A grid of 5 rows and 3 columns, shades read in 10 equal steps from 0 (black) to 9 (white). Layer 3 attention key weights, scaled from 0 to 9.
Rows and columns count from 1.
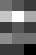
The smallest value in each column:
2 2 0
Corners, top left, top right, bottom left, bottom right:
4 2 2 0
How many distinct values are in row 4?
2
